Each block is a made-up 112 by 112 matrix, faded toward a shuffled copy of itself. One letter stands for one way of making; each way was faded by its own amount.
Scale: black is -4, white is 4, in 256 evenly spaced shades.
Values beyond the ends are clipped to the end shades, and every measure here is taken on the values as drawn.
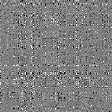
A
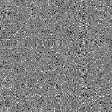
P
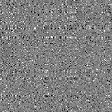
P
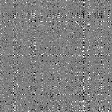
A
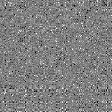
P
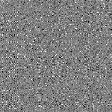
P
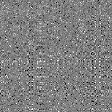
P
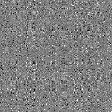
P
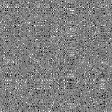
P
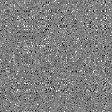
P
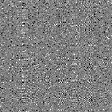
P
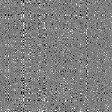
A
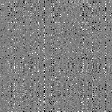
A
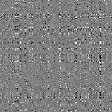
A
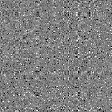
P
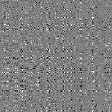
A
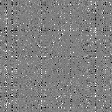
A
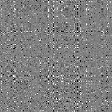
A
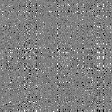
A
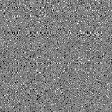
P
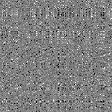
P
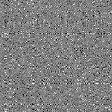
P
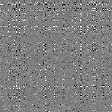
A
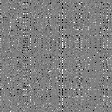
A
